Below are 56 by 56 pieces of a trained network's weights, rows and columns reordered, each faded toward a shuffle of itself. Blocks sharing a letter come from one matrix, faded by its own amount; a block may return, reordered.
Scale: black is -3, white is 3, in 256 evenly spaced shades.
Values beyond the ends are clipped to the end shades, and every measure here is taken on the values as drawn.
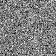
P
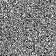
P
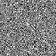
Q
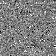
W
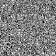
Q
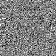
Q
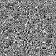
Q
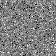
W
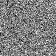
P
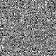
Q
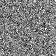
P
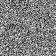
P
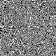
W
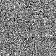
P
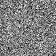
P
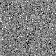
W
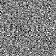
Q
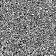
P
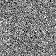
P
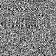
Q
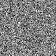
P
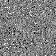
W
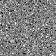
W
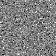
W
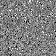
W
